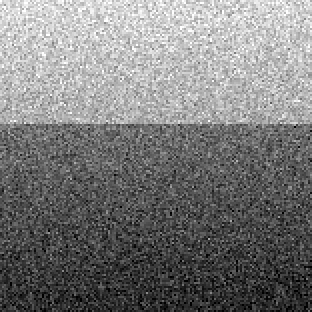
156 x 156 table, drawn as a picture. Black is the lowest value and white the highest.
Values rise toward the top. A horizontal seam about 40% of the way down splits the table, and the top part is higher. No regular stripes run through it. On average the colour sits 50% of the way up the scale.
